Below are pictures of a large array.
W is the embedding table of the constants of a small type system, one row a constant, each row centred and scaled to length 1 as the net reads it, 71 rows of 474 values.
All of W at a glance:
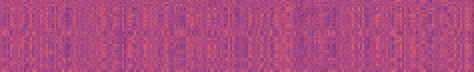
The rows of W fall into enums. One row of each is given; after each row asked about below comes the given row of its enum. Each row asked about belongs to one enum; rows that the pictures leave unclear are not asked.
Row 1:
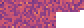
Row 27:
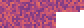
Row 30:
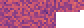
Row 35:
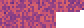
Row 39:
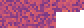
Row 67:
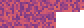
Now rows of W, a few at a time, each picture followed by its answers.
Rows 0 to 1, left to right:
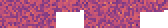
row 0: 39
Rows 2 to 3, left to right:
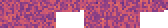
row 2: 67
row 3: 35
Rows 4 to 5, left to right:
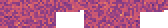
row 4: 30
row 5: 1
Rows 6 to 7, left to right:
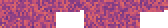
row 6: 35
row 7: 27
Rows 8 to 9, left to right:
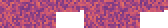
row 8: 27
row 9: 27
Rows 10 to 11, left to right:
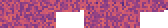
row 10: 67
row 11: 35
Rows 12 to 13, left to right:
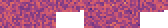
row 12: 27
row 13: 30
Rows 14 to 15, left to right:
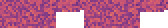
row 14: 39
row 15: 39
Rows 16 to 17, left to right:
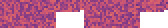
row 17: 39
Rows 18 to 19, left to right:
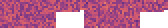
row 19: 1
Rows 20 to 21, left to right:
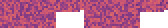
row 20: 67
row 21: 39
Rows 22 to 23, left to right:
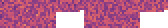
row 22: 1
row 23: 67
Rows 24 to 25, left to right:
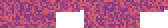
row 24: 67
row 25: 27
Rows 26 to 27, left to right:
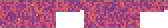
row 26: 35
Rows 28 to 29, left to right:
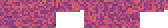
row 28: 30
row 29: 67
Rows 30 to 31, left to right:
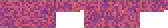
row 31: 35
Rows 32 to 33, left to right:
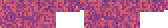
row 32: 35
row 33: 35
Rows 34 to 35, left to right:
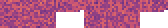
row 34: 30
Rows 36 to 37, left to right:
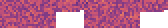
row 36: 39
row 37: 1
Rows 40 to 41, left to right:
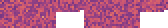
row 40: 1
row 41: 39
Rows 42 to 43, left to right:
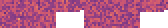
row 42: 35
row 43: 39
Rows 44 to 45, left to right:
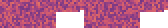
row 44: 27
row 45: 67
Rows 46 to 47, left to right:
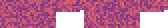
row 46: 39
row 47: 27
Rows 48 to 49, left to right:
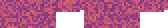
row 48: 39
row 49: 67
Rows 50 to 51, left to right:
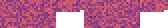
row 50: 39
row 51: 30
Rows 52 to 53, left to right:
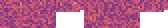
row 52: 30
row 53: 67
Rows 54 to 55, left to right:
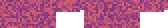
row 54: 39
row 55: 67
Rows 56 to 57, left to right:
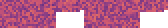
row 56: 39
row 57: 67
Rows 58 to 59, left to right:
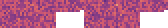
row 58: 35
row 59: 35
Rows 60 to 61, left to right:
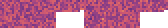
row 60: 67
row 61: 35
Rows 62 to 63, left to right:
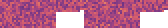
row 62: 27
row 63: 1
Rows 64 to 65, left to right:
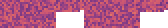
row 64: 67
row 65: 39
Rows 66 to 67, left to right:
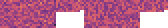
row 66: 30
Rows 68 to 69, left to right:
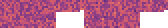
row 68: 67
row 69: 35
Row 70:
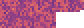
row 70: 35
